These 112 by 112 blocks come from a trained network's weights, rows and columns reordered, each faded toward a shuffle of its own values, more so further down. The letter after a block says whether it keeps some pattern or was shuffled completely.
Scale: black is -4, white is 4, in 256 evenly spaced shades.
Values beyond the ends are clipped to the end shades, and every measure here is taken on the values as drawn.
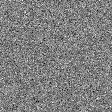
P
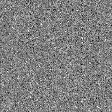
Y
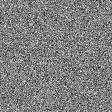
P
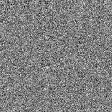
Y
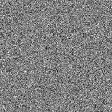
Y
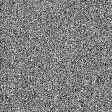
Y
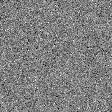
P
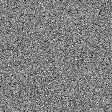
P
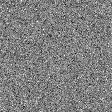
P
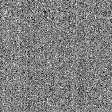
Y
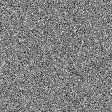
P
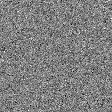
P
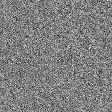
Y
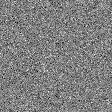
P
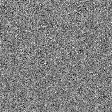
Y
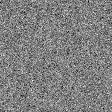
P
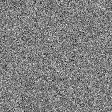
P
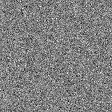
P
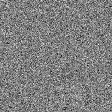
Y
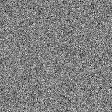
Y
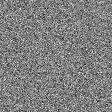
P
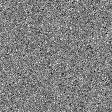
P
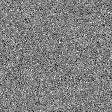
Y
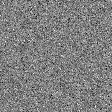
P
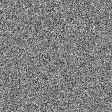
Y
